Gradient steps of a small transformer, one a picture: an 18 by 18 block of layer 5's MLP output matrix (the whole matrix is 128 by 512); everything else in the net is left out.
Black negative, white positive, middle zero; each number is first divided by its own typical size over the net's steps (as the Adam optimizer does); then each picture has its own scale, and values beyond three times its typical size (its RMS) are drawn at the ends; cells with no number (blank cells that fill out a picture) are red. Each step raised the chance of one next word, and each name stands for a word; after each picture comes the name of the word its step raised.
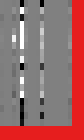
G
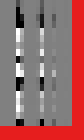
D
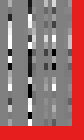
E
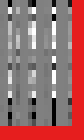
G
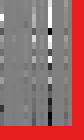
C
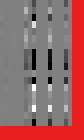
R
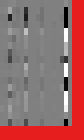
D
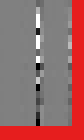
C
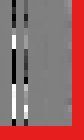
R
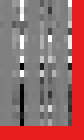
C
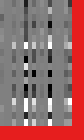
E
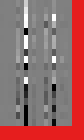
C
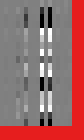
D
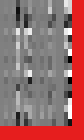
D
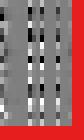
E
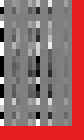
E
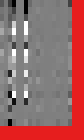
G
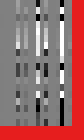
G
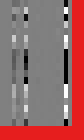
R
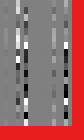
E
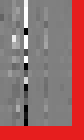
C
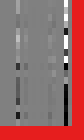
C
